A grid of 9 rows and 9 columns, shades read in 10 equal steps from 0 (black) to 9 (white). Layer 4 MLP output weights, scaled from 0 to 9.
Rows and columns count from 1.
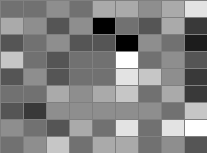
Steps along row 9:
up up down up same down up down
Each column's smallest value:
3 2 3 3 0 0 3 4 1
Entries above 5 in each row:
4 2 0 2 2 4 1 4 3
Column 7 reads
5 3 5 4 7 4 5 4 4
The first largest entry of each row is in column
9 1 3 6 6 6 9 9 3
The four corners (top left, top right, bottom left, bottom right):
4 8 4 3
